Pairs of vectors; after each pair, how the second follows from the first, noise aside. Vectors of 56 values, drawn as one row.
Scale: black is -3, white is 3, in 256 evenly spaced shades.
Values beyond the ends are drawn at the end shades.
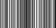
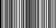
reversed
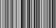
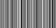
partly zeroed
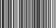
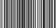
wrapped around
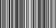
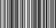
reversed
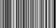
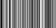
reversed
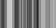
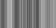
shrunk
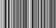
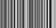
reversed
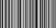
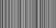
shrunk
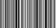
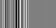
partly zeroed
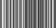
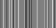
partly zeroed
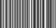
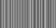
shrunk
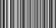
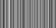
shrunk
